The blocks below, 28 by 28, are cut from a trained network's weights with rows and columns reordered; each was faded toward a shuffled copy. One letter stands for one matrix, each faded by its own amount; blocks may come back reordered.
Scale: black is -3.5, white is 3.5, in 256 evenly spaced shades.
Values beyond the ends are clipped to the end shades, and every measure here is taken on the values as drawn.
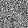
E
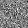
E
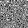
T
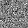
T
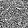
T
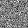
T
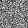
T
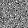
T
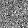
T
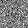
T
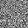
E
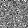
T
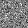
T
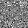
T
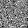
T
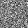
E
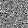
T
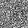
E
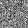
E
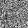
E
